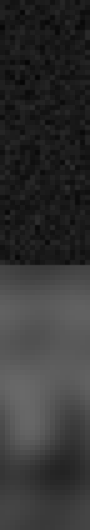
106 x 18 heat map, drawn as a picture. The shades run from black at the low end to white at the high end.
It is made of 2 by 1 panels. Panel 1,1: very low, fine-grained, faint in contrast. Panel 2,1: low, smooth.
